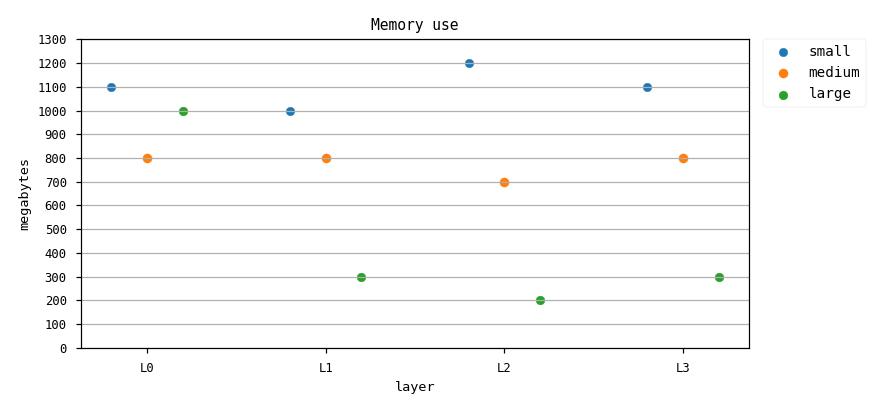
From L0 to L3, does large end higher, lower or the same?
lower
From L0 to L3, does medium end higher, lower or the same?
the same
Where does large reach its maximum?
L0
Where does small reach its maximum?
L2
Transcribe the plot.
Title: Memory use
x-axis: layer, ticks L0 L1 L2 L3
y-axis: megabytes, ticks 0 100 200 300 400 500 600 700 800 900 1000 1100 1200 1300
Legend: small, medium, large
Values:
small: 1100 1000 1200 1100
medium: 800 800 700 800
large: 1000 300 200 300
